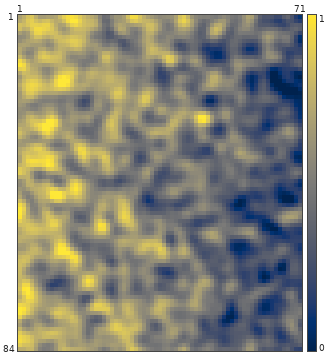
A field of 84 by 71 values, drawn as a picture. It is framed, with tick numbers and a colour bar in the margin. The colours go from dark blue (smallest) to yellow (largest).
Slope: up to the left. Grain: blotchy. Lone odd cells: none.
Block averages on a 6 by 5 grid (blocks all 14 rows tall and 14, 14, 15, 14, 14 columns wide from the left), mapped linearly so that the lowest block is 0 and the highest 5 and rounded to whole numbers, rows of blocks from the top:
5 4 4 2 1
5 4 3 3 0
5 4 2 2 1
5 4 2 2 0
4 3 3 2 1
5 4 3 1 1
